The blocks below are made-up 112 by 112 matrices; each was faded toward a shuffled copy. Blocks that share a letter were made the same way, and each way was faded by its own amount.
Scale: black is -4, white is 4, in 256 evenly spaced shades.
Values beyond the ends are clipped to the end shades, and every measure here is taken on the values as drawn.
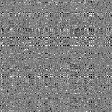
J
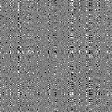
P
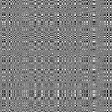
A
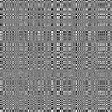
A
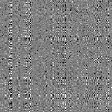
P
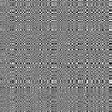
A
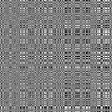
A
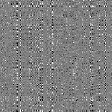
P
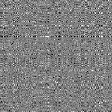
J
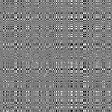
A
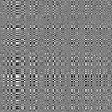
A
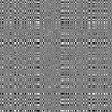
A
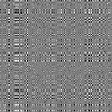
A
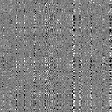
P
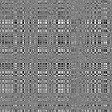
A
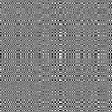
A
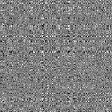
J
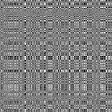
A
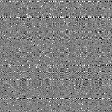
J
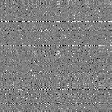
J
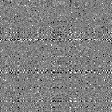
J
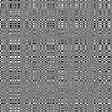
A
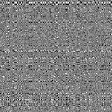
J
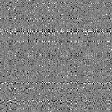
J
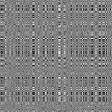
A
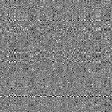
J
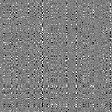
P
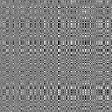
A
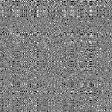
J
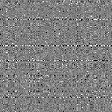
J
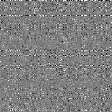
J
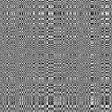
A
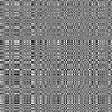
A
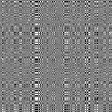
A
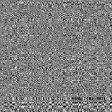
J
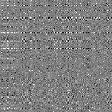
J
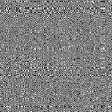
J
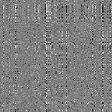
P
